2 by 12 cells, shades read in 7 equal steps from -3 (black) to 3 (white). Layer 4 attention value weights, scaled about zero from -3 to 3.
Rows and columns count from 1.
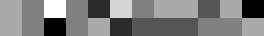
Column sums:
2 0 0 0 -1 0 -1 0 0 -1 1 -2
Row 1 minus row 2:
0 0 6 0 -3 4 1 2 2 -1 1 -4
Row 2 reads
1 0 -3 0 1 -2 -1 -1 -1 0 0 1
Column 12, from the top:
-3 1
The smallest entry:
-3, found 2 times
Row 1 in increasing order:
-3 -2 -1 0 0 0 1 1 1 1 2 3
